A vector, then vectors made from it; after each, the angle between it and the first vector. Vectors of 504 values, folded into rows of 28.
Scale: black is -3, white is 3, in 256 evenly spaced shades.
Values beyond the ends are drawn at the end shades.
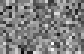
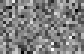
nearly parallel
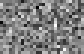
orthogonal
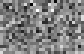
orthogonal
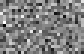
partly opposed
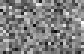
partly opposed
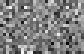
nearly opposite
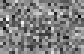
orthogonal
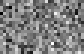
nearly parallel
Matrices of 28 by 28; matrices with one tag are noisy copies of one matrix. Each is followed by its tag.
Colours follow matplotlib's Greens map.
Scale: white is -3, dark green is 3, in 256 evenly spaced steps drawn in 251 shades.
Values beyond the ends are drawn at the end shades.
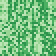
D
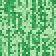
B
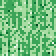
B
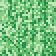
D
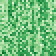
D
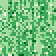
D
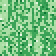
D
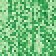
D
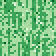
B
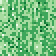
D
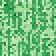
B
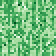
B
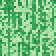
B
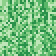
D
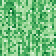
B
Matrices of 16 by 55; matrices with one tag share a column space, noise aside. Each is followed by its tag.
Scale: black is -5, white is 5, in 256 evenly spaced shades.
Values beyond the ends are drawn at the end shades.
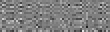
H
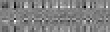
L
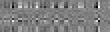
L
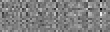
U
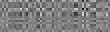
U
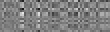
U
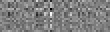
U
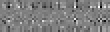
L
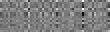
U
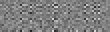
H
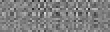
U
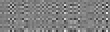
H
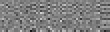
H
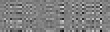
H
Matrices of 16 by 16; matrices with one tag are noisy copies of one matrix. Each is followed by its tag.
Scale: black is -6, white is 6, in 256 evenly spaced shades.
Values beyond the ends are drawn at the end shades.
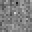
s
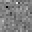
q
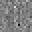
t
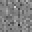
t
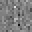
t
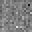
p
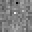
s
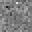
q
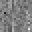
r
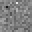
q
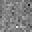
p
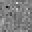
q
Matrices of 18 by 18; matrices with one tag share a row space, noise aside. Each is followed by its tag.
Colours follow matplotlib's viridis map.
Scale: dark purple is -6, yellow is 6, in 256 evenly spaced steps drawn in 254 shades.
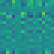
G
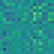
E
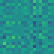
E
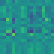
G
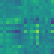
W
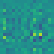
E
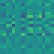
G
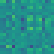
G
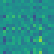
E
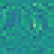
E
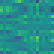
W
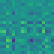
G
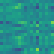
W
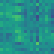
W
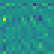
E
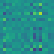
E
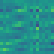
W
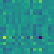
E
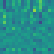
E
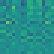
G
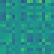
G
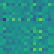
E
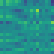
W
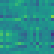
W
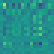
E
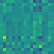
E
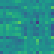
W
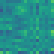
W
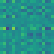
G
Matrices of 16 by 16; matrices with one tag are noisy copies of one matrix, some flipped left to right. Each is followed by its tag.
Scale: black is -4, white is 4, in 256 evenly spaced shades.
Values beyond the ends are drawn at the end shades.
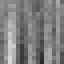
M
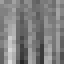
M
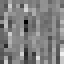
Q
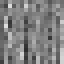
Q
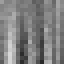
M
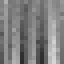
M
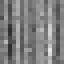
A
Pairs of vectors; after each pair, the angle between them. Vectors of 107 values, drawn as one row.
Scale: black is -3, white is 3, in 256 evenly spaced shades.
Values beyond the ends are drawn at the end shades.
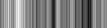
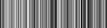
partly aligned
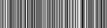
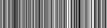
partly opposed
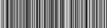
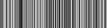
orthogonal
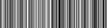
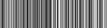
nearly opposite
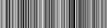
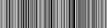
nearly parallel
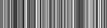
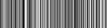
partly aligned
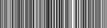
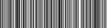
partly aligned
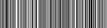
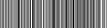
orthogonal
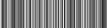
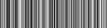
partly opposed
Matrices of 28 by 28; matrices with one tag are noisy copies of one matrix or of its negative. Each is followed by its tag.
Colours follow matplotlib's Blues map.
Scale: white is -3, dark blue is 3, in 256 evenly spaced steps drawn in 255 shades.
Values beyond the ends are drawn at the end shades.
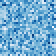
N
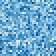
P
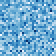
P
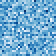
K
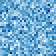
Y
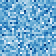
K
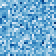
N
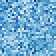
K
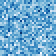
Y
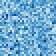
Y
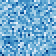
K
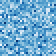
Y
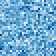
P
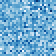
P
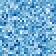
Y
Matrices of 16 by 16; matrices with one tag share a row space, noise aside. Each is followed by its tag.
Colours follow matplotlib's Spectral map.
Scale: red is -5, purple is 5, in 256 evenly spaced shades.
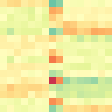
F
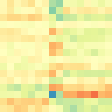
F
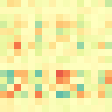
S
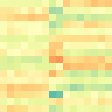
F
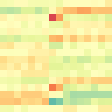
F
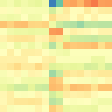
F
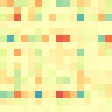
S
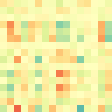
S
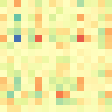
S
